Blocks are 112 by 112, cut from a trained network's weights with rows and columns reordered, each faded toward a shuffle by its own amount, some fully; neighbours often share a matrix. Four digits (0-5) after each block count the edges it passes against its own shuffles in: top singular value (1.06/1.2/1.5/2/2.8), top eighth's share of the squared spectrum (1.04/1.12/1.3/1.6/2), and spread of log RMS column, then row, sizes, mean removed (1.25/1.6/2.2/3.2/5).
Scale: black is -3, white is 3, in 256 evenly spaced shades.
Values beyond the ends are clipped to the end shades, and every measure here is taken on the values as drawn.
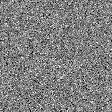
1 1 0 0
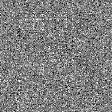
3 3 2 2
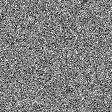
0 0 0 0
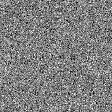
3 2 1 0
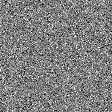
1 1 0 0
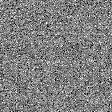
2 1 1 0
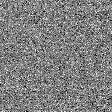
1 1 1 0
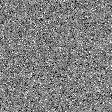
0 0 0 0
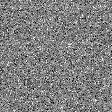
1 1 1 0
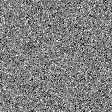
0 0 0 0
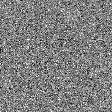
2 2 1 1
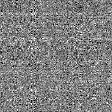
3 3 3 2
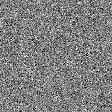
2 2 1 0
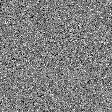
1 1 0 0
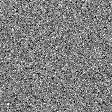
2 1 0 0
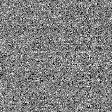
2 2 2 1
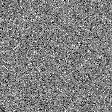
1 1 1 0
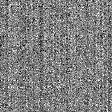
3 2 1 2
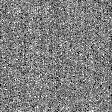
2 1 0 1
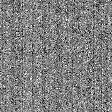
3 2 1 1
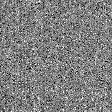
1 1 0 0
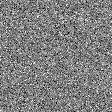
0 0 0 0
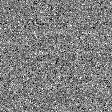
1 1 0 0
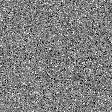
0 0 0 0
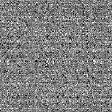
3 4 3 2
